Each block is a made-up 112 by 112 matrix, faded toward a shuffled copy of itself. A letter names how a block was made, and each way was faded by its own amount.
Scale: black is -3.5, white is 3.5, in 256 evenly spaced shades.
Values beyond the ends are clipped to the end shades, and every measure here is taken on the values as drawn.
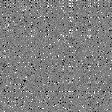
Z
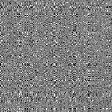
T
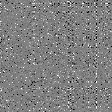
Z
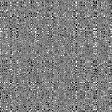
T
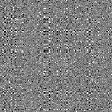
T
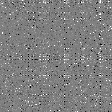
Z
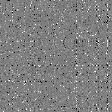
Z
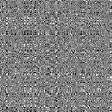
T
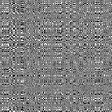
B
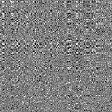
T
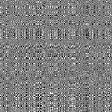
B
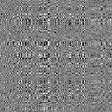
B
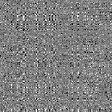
T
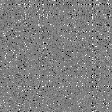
Z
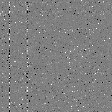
Z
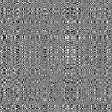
B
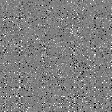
Z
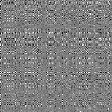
B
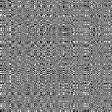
B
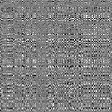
B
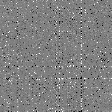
Z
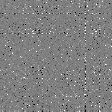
Z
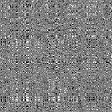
T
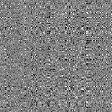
T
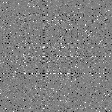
Z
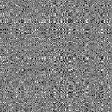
T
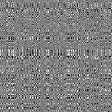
B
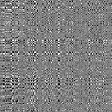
B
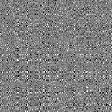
T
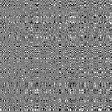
B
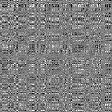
B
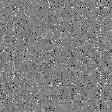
Z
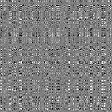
B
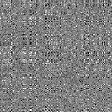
T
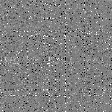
Z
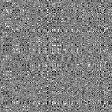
T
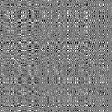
B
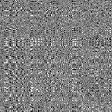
T
